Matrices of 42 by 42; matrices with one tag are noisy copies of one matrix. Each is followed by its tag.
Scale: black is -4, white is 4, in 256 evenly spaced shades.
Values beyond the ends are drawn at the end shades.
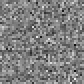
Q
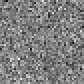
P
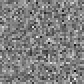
Q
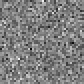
P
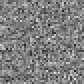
Q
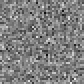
Q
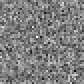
Q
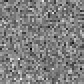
P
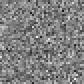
Q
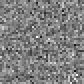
Q
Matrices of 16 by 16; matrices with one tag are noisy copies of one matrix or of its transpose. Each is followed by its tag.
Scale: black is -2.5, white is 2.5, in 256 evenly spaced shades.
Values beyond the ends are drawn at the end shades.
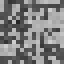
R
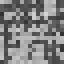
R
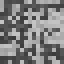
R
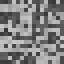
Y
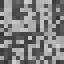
Y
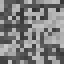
R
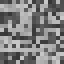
Y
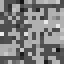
R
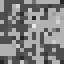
R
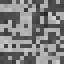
Y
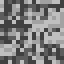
R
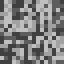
Y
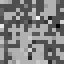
R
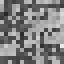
R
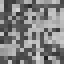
R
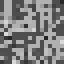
Y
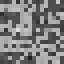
Y
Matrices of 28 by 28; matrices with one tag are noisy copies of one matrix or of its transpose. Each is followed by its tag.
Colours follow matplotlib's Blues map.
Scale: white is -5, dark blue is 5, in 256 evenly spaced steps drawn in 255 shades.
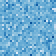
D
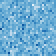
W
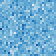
W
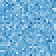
D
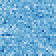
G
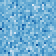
W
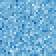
W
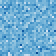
D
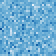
W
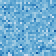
D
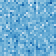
G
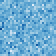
W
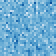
G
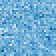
G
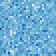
W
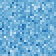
W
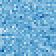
G
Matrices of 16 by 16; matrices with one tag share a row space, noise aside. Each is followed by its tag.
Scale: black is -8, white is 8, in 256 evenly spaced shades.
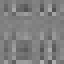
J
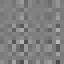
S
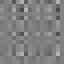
S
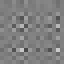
S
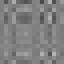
J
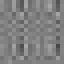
S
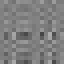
J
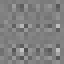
S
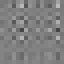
S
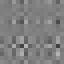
S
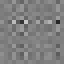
S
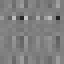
S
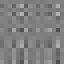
S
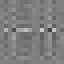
J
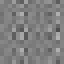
S
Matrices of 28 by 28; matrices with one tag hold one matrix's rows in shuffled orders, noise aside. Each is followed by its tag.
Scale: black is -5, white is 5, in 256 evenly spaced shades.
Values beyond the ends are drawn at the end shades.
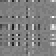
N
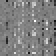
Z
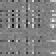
N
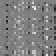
Z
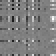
N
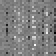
Z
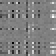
N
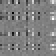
N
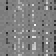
Z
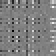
N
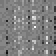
Z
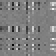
N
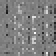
Z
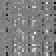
Z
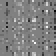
Z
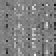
Z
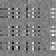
N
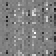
Z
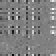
N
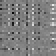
N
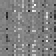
Z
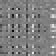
N
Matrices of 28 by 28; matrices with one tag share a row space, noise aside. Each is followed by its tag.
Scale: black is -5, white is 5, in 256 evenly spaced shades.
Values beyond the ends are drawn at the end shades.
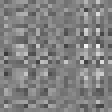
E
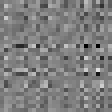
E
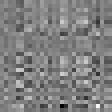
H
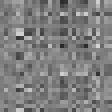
H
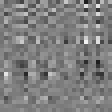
E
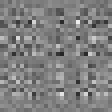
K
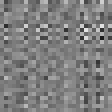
E
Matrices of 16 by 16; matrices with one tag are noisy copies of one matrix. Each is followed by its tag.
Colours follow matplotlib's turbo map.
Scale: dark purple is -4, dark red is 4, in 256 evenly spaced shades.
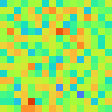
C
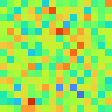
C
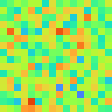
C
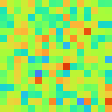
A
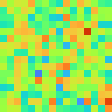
A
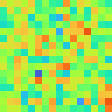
A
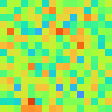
C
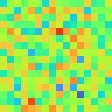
C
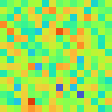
C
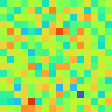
C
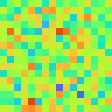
C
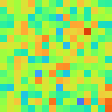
A
